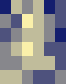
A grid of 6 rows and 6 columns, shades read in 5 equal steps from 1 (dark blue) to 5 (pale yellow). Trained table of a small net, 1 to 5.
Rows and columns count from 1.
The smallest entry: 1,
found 3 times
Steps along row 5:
same up same same down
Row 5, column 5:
4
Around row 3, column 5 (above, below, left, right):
3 2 4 1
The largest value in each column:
4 4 5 4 4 3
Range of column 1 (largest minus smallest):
3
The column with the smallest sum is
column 6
